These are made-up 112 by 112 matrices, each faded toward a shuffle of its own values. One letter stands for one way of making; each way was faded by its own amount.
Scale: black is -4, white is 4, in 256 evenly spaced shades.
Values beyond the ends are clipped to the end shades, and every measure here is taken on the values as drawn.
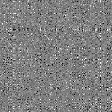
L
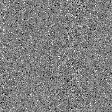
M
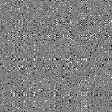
L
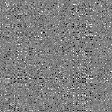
L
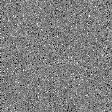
M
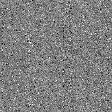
M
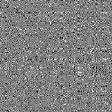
L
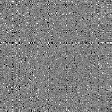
L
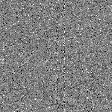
M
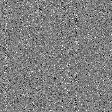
M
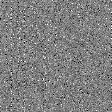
M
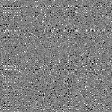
L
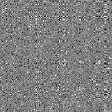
L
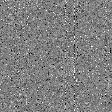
M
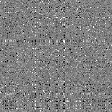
L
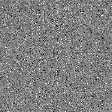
M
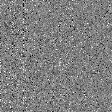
M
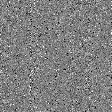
M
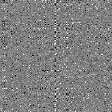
L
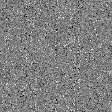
M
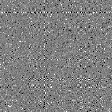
L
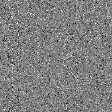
M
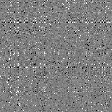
L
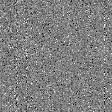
M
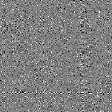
L
